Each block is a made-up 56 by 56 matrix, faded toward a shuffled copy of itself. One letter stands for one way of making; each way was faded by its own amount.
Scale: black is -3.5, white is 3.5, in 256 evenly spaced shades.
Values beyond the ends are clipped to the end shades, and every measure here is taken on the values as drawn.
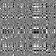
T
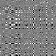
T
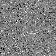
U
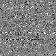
U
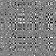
T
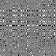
T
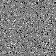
U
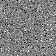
U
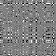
T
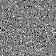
U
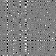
T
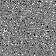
U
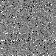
U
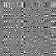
T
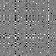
T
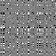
T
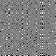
T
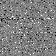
U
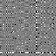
T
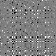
T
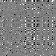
T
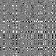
T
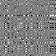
T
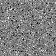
U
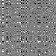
T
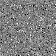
U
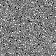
U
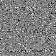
U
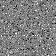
U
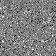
U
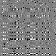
T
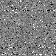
U
